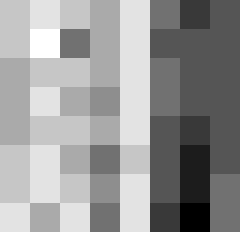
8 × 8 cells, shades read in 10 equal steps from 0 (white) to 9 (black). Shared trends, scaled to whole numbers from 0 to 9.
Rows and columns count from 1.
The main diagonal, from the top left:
2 0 2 4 1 6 8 5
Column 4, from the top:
3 3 3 4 3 5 4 5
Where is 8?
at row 6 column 7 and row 7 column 7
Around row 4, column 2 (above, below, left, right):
2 2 3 3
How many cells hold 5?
8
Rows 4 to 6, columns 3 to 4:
3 4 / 2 3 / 3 5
